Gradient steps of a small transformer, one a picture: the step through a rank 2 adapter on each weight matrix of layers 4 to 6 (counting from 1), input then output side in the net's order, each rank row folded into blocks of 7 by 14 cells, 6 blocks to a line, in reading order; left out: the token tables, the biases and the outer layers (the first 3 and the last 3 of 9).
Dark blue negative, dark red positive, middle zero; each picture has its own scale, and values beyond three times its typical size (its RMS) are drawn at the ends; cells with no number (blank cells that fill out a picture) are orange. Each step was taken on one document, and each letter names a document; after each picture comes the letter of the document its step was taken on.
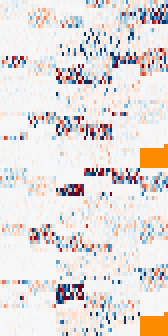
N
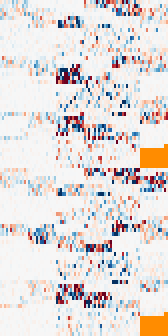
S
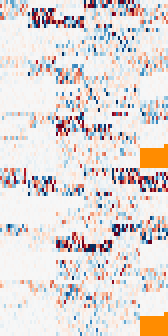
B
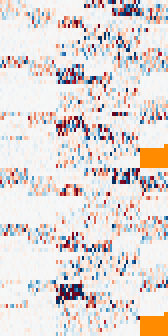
B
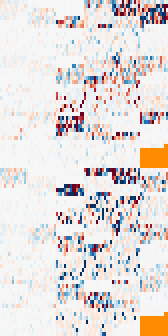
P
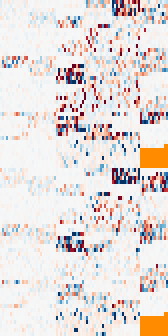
P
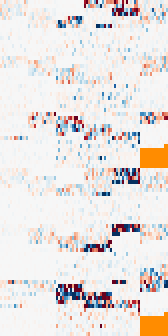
S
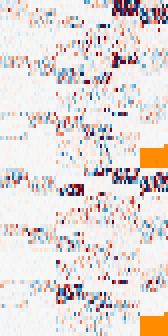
N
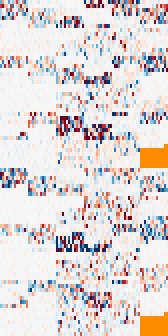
B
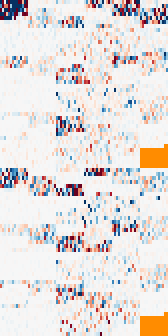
N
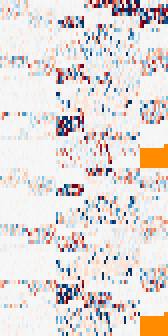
N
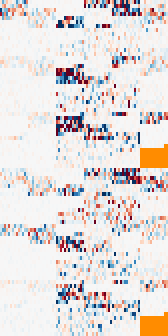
S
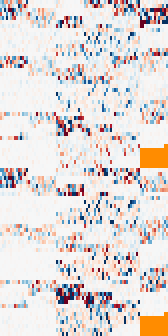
N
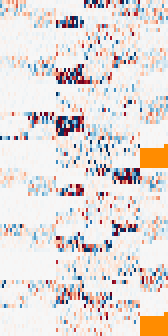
N
